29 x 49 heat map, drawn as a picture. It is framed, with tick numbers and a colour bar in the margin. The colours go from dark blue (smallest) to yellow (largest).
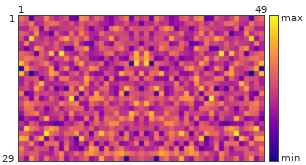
Grain: fine. Mirror symmetry: left to right. Average level on the scale: 50%. Stripes: none. Seam: none.
